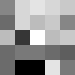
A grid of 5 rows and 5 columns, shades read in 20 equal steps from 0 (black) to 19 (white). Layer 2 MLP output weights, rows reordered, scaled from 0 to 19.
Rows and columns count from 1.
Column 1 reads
10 8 14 8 8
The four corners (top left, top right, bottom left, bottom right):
10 15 8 9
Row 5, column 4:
17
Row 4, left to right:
8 9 9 8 7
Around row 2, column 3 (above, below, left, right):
17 19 16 15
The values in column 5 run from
7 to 15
